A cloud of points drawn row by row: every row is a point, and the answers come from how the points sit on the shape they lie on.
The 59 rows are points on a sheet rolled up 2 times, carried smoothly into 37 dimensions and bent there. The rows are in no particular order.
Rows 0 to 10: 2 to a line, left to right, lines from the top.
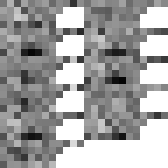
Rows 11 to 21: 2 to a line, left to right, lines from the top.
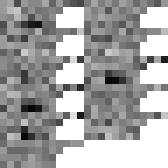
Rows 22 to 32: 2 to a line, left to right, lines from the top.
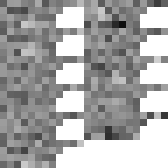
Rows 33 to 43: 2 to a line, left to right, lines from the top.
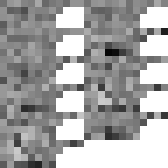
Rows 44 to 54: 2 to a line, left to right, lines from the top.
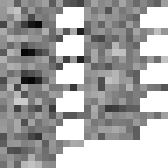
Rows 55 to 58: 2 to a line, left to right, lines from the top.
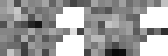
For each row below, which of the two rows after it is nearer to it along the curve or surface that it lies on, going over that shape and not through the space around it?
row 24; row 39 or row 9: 9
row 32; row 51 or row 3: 3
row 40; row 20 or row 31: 20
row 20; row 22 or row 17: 22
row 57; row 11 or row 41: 41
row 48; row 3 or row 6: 3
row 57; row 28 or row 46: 28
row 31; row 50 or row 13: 13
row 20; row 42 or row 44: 44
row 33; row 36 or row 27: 27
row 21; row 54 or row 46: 54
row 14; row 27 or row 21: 27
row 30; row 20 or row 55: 20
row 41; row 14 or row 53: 14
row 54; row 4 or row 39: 4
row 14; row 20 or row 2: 20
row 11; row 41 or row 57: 41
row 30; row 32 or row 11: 32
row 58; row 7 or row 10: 10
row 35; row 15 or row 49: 15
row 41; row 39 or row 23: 23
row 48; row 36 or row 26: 36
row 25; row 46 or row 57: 57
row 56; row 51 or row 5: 5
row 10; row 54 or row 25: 54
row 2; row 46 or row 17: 17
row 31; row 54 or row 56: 54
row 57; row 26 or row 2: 26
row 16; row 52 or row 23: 23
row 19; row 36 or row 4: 36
